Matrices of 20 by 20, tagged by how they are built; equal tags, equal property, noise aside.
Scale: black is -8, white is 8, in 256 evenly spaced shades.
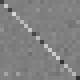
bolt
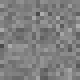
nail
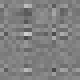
nail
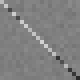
bolt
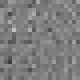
nail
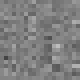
nail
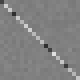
bolt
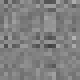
nail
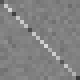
bolt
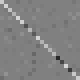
bolt
